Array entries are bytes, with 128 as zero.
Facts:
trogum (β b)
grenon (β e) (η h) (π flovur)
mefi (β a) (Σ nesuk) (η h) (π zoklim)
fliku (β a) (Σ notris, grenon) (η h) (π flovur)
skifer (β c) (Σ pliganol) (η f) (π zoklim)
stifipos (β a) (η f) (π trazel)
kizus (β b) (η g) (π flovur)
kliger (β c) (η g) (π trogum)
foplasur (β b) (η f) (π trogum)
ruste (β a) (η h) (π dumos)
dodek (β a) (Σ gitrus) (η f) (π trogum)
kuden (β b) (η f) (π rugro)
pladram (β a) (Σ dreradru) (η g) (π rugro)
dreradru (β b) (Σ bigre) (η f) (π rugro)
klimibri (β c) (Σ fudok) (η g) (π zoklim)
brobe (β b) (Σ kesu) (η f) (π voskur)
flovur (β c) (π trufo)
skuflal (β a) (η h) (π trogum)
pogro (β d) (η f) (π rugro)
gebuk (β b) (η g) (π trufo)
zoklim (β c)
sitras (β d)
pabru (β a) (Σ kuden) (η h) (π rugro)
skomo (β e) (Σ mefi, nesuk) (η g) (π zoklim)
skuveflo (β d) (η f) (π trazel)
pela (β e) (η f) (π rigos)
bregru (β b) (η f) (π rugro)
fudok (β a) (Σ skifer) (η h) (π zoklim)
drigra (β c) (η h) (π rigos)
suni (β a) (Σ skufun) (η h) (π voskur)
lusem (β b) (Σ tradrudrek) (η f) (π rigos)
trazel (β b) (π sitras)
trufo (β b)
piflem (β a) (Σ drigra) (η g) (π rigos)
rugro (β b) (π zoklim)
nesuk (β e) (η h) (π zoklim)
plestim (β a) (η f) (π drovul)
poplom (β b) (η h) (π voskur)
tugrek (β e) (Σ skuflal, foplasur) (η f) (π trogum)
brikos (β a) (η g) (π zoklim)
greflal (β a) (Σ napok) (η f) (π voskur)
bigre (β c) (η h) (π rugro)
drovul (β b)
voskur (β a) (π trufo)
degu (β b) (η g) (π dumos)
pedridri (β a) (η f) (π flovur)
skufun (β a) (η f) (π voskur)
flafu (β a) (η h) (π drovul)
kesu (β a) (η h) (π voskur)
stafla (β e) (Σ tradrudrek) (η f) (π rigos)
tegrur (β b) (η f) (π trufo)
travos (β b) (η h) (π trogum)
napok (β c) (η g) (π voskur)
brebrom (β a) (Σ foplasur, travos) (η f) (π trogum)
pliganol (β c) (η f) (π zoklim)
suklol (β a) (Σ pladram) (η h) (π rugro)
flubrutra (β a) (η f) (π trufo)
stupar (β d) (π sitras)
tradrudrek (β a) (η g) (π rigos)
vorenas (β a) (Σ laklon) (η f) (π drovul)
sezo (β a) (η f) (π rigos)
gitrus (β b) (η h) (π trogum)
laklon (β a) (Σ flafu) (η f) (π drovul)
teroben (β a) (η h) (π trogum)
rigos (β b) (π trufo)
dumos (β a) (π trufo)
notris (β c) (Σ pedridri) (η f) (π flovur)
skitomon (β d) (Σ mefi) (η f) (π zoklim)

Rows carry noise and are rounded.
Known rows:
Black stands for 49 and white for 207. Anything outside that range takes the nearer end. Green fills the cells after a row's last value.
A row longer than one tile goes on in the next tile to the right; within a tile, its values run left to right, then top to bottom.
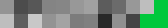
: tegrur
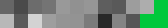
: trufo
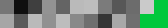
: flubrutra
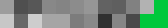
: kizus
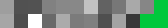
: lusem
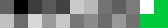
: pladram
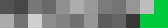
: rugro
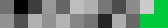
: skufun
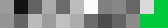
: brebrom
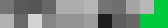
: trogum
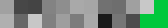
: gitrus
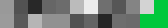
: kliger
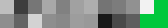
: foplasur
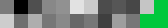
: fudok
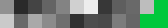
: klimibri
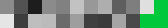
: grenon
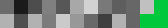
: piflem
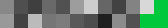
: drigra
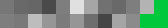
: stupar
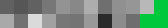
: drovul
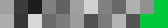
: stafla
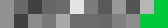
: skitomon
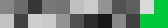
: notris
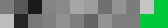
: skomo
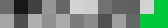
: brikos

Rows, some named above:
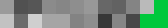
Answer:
kizus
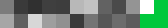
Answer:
bigre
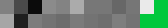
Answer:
nesuk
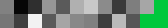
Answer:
tradrudrek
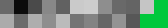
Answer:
pabru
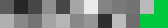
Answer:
vorenas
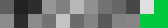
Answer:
mefi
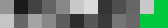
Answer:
skifer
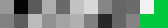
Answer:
skuflal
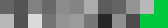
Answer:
rigos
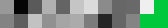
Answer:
skuflal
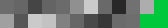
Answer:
flovur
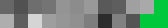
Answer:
trufo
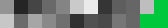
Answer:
klimibri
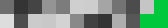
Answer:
fliku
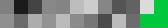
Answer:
stifipos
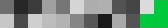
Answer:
pedridri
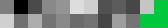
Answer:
fudok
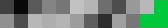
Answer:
voskur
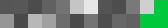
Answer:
zoklim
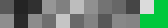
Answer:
mefi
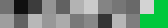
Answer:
plestim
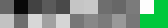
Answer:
suklol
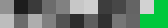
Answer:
pliganol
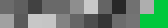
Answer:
flovur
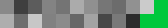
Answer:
kuden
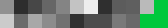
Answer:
klimibri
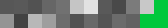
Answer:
zoklim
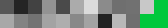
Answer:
laklon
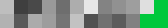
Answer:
tugrek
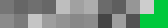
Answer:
trazel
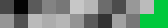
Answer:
voskur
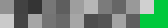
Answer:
pela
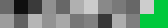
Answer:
plestim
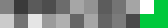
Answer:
dreradru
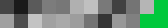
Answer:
dumos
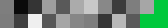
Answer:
tradrudrek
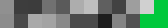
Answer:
napok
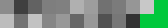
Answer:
bregru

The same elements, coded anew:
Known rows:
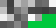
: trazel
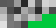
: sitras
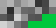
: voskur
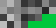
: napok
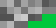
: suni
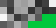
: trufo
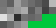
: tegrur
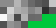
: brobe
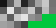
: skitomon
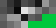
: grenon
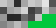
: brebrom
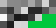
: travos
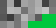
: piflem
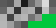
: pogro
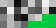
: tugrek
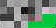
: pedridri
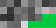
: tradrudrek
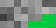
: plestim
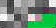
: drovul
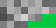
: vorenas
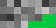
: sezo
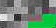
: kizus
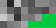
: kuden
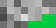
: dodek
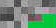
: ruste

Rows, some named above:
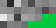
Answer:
dreradru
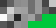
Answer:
lusem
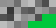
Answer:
dumos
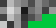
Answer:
notris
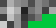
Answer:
notris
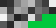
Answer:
rigos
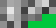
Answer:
klimibri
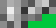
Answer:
klimibri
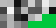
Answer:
tugrek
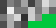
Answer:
skomo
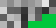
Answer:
zoklim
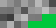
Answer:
brikos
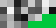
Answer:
tugrek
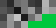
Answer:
nesuk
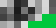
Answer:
skuflal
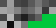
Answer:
drigra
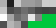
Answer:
rugro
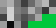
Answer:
kliger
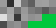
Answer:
bregru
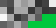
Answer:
trufo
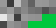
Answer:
bregru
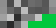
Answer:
gitrus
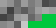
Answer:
flafu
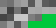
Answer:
mefi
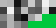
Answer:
tugrek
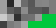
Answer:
kuden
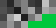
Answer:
nesuk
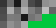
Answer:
pela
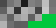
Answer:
skuveflo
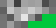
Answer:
fliku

